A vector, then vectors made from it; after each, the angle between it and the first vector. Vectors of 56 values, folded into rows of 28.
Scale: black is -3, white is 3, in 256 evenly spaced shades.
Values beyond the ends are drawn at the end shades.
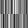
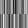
nearly opposite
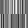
partly aligned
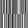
partly opposed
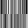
partly aligned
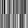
partly opposed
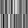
nearly parallel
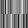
partly aligned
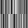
nearly parallel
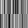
nearly opposite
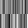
partly opposed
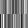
partly opposed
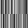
nearly parallel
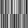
nearly parallel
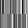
orthogonal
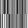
partly opposed
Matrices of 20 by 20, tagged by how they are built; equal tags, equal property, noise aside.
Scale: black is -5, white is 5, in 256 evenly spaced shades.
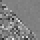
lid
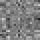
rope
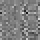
rope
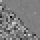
lid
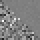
lid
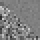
lid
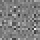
rope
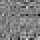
rope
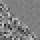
lid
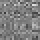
rope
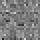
rope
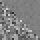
lid
